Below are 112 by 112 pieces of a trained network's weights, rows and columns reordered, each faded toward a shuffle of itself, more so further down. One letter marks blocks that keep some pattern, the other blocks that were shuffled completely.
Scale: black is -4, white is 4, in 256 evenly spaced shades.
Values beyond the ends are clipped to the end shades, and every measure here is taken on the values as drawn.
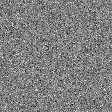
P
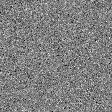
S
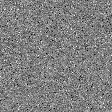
S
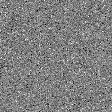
P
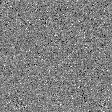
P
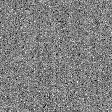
P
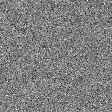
P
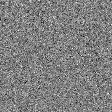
P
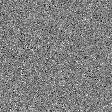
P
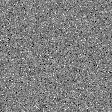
S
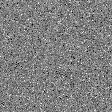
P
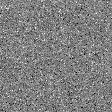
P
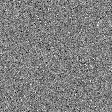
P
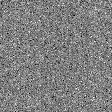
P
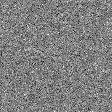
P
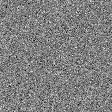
S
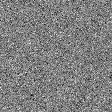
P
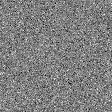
S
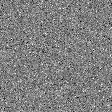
S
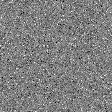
S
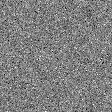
S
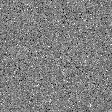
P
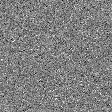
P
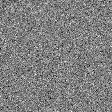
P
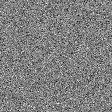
S
